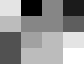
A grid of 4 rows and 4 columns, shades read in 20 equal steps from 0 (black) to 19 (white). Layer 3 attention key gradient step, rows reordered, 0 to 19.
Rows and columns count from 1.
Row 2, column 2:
10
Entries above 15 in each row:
1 0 1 1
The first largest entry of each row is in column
1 1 4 4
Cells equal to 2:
1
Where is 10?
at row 1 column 3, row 2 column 2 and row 2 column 3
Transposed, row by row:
17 14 6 6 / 0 10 12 14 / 10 10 14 14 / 2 7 17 19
